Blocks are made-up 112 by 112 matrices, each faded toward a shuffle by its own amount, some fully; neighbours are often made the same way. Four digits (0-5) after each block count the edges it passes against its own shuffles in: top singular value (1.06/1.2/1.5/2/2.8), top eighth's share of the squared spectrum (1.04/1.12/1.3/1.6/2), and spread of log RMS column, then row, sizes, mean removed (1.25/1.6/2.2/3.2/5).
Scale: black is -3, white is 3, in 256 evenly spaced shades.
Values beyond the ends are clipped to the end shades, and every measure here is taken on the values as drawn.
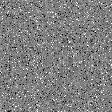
3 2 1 0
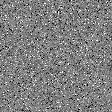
0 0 0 0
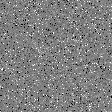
2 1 0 0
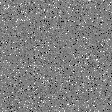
2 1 0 0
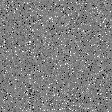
3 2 1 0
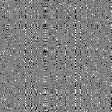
5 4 3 2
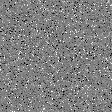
2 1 0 0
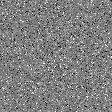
0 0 0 0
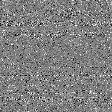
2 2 0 3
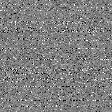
1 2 0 4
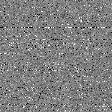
2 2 0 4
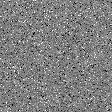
0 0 0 0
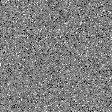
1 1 0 2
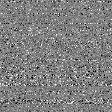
1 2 0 4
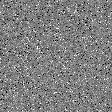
0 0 0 0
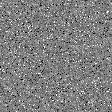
0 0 0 1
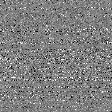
1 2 0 4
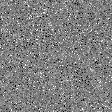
1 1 0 2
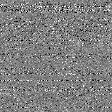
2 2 0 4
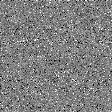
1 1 0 2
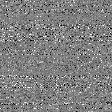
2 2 0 4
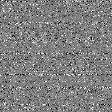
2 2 0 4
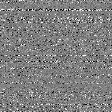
2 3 0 4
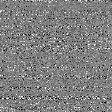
2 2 0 4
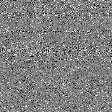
1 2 0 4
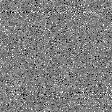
1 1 0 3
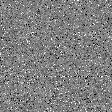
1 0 0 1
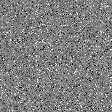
0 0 0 2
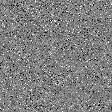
1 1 0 2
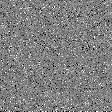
1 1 0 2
